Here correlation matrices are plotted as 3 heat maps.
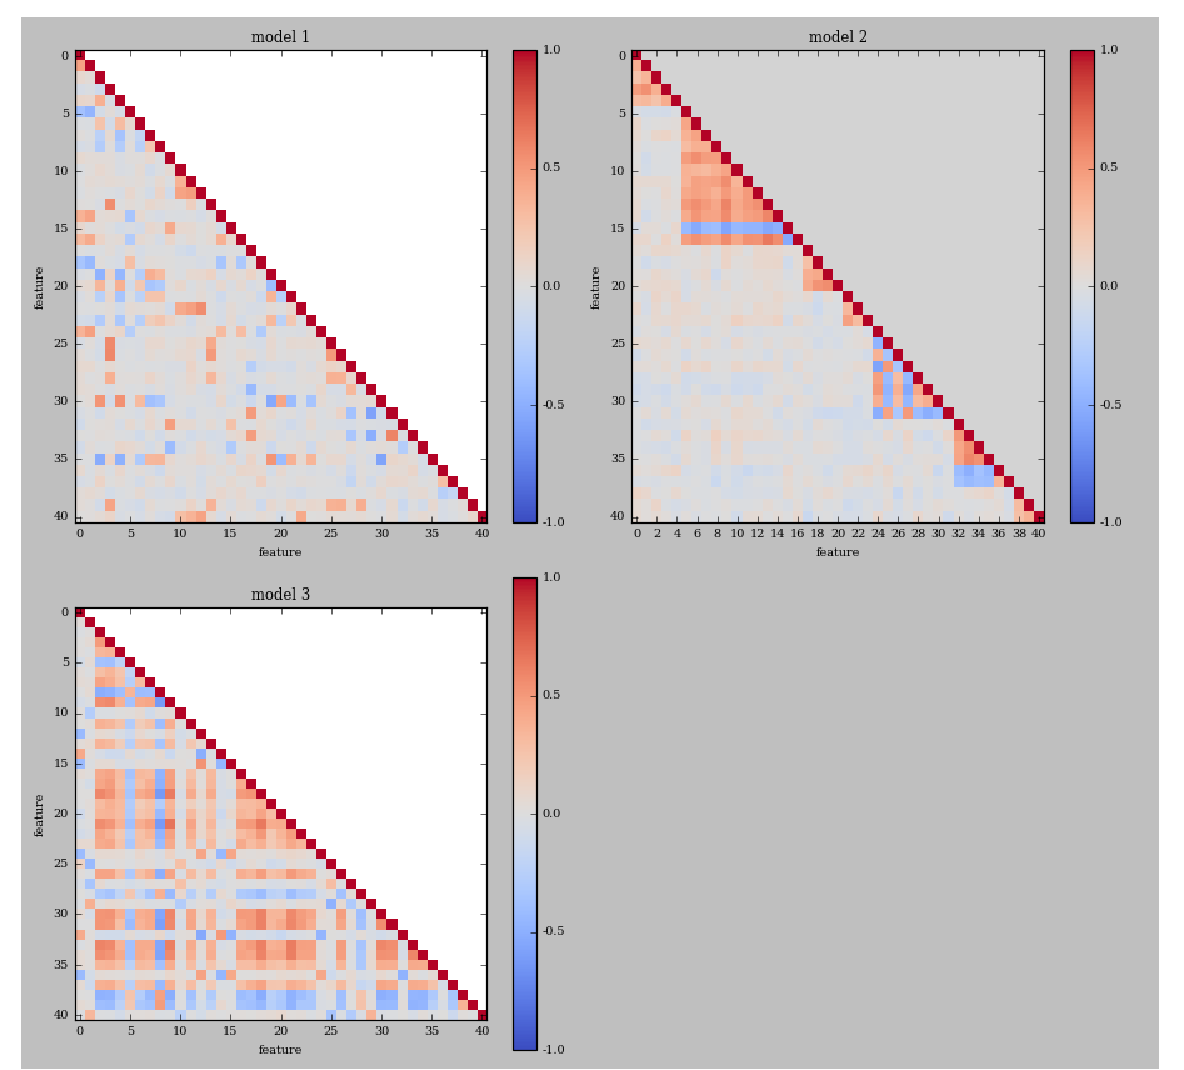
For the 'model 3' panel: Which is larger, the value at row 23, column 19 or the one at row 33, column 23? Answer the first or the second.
the second
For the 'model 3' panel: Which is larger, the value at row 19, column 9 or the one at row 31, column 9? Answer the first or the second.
the second
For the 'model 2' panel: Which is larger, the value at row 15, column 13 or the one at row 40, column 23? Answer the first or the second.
the second
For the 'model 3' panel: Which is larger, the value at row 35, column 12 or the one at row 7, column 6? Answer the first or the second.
the second
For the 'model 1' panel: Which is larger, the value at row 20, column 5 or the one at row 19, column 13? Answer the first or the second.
the second
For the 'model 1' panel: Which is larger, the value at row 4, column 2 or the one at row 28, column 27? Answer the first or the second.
the first
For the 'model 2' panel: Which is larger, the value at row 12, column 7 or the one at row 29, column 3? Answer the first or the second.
the first
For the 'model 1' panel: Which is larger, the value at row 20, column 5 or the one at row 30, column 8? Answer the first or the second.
the first
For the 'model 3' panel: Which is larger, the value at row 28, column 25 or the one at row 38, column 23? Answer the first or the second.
the first
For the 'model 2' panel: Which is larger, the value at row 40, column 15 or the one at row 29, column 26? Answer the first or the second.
the second
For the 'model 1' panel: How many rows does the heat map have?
41
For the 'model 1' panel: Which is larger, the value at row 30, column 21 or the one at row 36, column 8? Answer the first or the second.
the second
